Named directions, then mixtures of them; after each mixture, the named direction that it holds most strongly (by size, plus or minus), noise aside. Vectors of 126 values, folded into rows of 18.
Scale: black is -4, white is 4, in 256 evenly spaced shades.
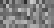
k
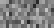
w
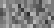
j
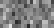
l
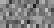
w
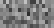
k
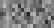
j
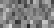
l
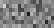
j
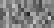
j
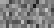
w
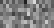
k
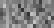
j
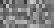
k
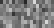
k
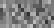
j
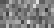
w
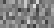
w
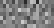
k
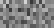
k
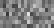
j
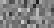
w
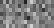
k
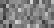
l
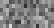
w
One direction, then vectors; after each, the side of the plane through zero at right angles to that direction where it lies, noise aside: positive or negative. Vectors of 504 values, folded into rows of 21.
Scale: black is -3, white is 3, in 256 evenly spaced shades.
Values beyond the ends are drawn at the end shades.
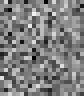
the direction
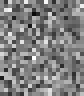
negative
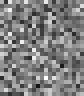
negative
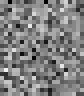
positive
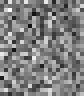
negative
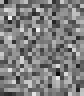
negative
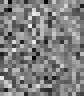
positive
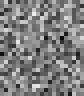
positive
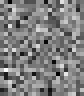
positive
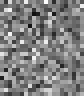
negative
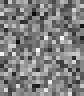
negative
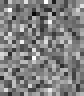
negative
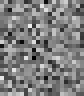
positive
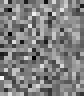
positive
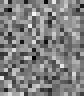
positive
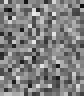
positive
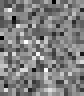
negative
